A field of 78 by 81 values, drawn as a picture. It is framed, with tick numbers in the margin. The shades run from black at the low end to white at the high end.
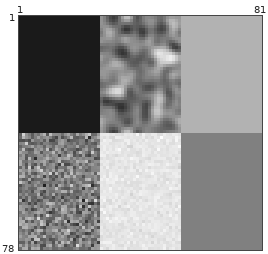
It is made of 2 by 3 panels. Panel 1,1: very low, flat. Panel 1,2: middling, blotchy, strong in contrast. Panel 1,3: high, flat. Panel 2,1: middling, fine-grained, strong in contrast. Panel 2,2: very high, fine-grained, faint in contrast. Panel 2,3: middling, flat.
